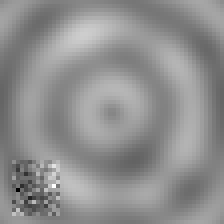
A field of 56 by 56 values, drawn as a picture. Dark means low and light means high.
Rings: centred on the centre. Odd patch: rougher, in the bottom left. Slope: none. Roughest part: bottom left.
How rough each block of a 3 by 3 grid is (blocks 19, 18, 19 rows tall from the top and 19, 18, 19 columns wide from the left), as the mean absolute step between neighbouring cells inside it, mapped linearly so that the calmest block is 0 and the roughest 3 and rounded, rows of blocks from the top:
000 | 000 | 300
